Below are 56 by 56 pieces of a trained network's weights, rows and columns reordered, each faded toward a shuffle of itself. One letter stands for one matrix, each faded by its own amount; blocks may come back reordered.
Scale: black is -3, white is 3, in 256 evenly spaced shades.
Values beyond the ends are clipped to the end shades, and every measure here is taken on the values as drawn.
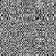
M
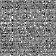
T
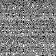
T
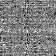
T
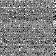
T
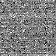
T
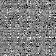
T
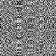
M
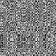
M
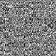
M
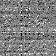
T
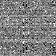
T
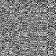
M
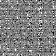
T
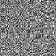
M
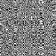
M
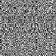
M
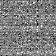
T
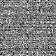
T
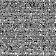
T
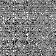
T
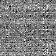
T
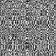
M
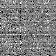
T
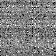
T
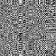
M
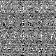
T
